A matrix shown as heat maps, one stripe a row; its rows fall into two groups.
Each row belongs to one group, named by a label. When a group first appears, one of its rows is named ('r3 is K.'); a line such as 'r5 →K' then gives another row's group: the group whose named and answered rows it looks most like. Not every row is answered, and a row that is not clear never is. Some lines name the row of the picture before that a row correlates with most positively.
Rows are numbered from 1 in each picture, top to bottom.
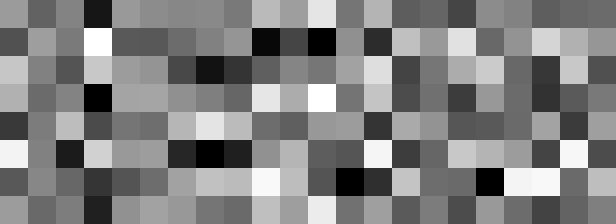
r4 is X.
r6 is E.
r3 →E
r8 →X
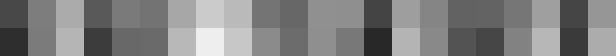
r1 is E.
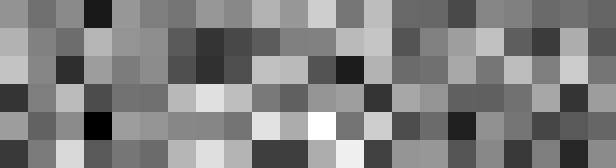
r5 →X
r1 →X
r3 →E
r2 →E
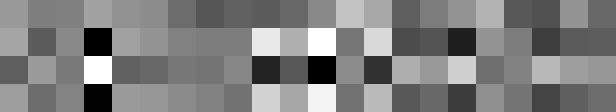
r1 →E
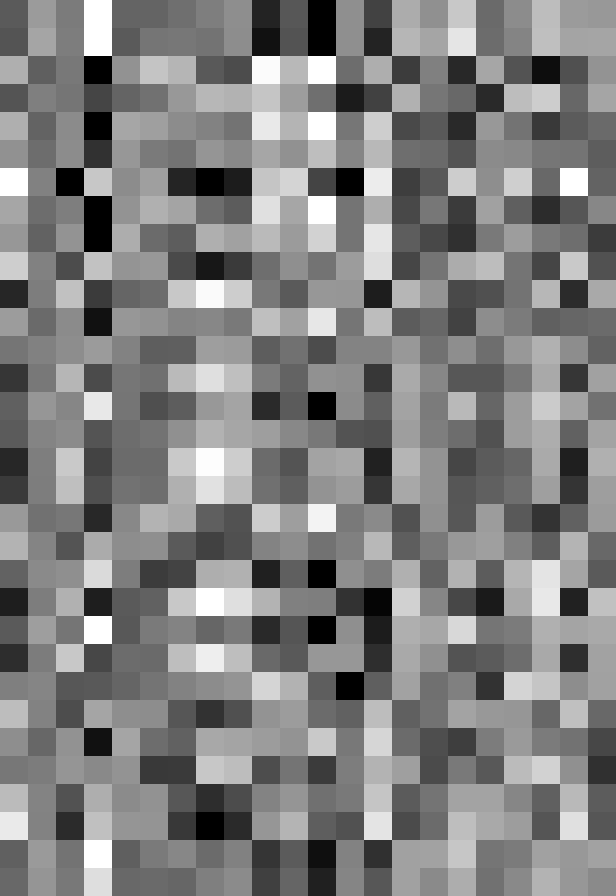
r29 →E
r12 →X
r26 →E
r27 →X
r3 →X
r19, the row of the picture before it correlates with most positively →4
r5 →X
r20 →E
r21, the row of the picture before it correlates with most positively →3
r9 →X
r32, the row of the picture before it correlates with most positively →3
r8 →X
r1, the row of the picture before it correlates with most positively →3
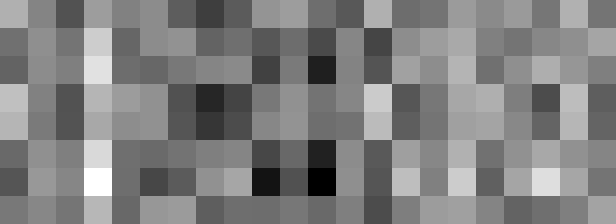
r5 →E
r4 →E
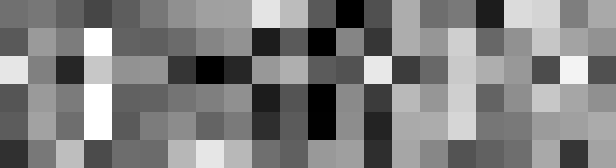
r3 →E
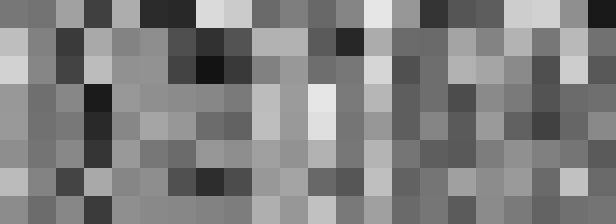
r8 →X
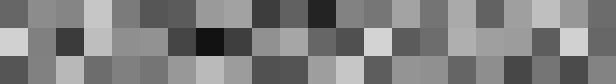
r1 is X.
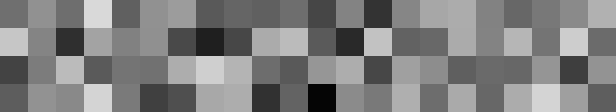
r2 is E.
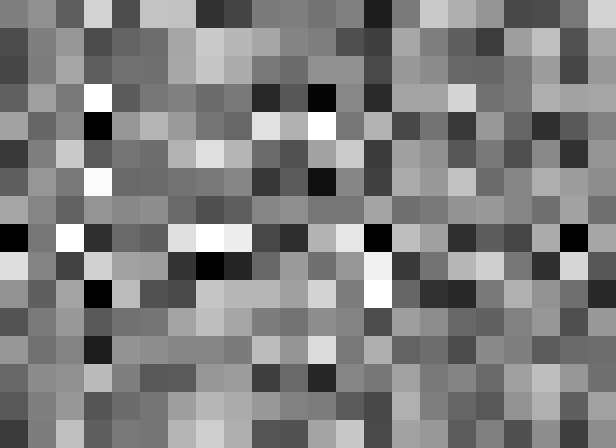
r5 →X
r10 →E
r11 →X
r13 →X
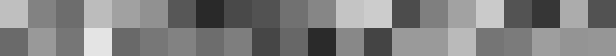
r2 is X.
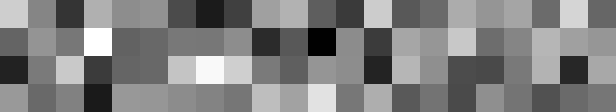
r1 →E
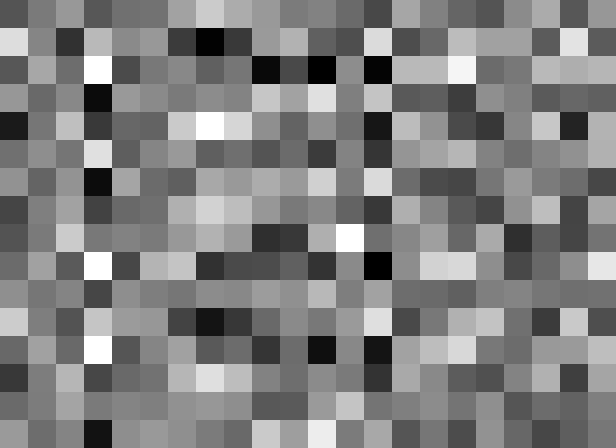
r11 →X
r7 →X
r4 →X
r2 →E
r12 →E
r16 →X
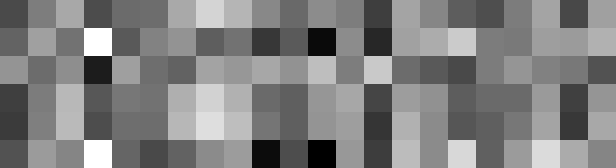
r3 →X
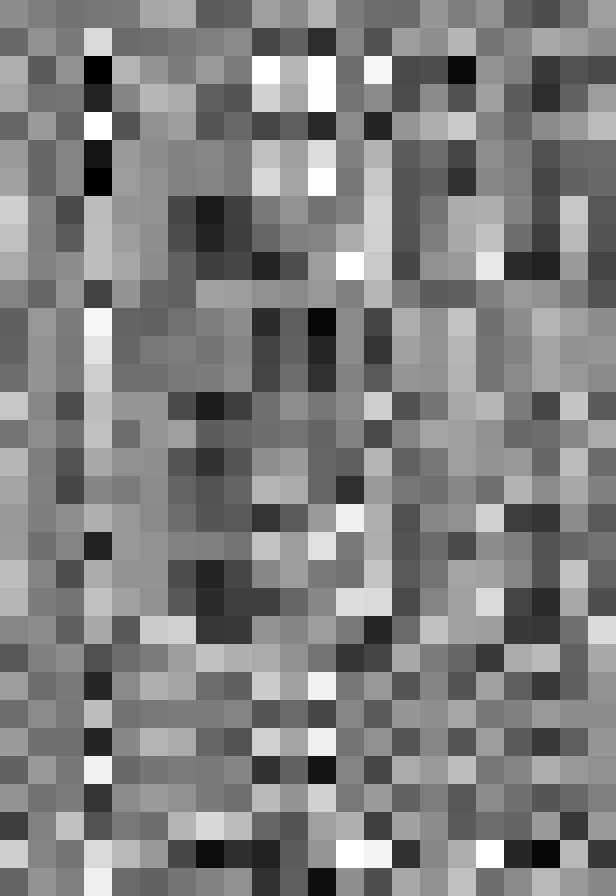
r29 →X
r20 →X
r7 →X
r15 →E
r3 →X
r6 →X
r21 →E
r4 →X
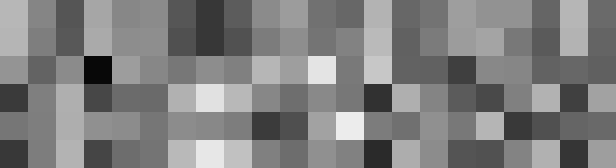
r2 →E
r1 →E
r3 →X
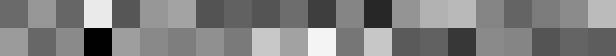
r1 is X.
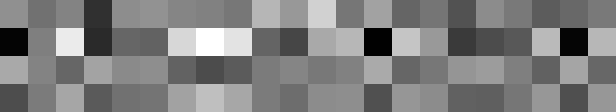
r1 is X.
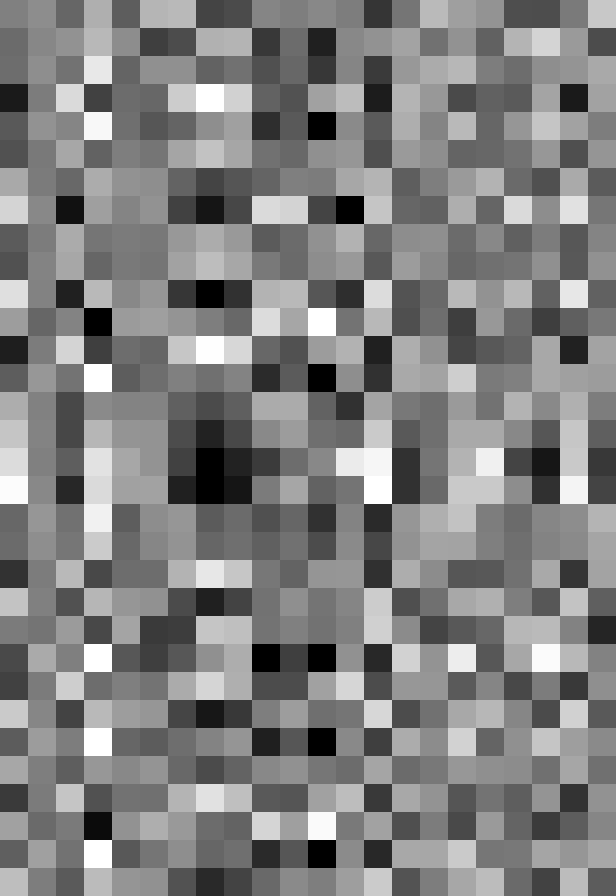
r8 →E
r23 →X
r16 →E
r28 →E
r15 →E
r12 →X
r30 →X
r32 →E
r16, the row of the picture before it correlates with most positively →3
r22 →E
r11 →E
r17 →E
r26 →E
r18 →E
